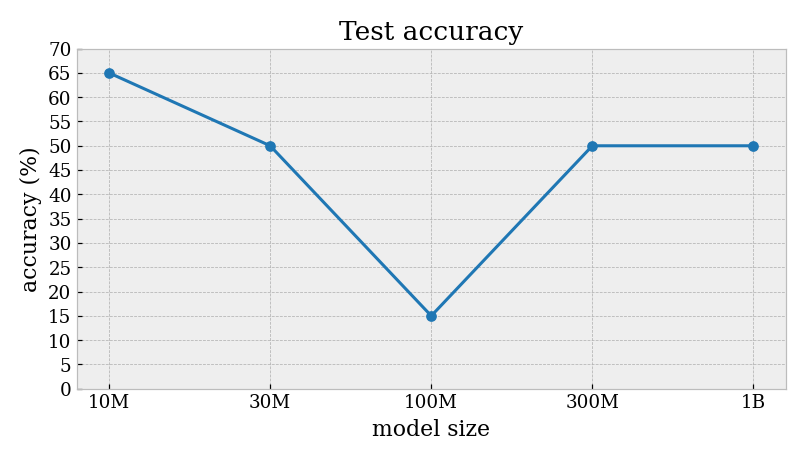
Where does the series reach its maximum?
10M
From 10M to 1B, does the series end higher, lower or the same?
lower
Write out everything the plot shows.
Title: Test accuracy
x-axis: model size, ticks 10M 30M 100M 300M 1B
y-axis: accuracy (%), ticks 0 5 10 15 20 25 30 35 40 45 50 55 60 65 70
Values:
65 50 15 50 50
